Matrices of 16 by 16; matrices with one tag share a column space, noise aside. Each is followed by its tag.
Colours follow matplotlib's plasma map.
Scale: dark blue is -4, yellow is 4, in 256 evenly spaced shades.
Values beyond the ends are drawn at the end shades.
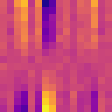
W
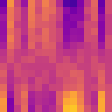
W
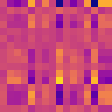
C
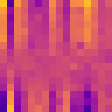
W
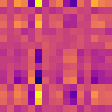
C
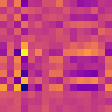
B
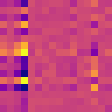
B
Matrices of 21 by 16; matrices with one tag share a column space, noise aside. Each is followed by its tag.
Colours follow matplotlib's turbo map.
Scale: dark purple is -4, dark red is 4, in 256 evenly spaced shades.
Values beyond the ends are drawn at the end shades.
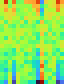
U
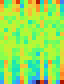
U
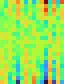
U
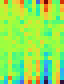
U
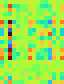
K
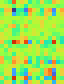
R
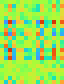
K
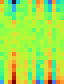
U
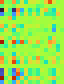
R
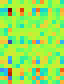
R
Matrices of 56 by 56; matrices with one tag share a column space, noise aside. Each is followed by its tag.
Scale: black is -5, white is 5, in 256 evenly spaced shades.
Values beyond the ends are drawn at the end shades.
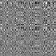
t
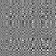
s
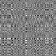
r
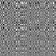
t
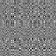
s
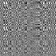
t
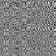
t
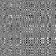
r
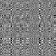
r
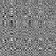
s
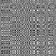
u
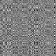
u
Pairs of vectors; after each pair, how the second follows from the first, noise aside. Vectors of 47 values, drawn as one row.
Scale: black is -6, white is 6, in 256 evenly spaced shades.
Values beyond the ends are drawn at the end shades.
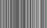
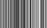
scaled up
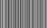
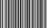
scaled up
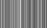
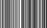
scaled up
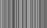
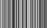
scaled up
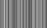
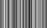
scaled up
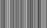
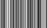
scaled up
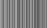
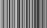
scaled up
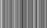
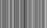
reversed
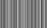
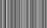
reversed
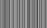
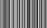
scaled up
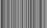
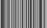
scaled up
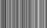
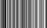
scaled up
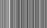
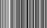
scaled up
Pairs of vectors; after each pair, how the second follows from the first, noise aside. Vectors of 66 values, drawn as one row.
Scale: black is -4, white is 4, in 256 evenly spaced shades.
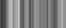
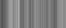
shrunk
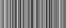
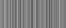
shrunk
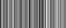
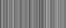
shrunk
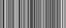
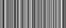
sign-scrambled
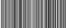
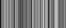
sign-scrambled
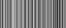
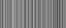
shrunk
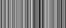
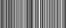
sign-scrambled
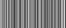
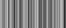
sign-scrambled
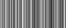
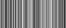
sign-scrambled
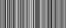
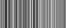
sign-scrambled
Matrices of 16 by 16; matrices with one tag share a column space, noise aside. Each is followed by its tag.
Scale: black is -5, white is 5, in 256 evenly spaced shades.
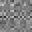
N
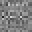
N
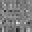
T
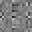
N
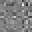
N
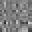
T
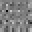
T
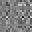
N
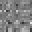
T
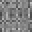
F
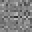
N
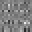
T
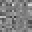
N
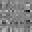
T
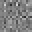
N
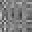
F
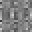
F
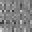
T
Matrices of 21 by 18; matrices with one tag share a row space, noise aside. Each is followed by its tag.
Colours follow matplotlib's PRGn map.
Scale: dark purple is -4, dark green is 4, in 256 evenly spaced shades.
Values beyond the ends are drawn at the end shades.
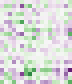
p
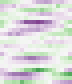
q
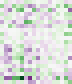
p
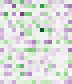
p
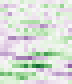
q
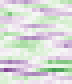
q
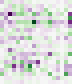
p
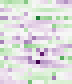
q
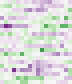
q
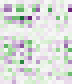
p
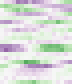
q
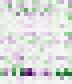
p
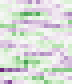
q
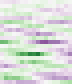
q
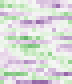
q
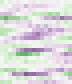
q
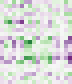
p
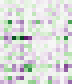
p
